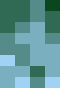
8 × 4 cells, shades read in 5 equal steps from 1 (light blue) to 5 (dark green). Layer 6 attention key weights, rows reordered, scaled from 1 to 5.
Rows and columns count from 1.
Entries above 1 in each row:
4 4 4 4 4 3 4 2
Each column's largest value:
4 4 4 5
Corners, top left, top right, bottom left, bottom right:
4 5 2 1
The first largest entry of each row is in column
4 1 1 1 1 2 3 3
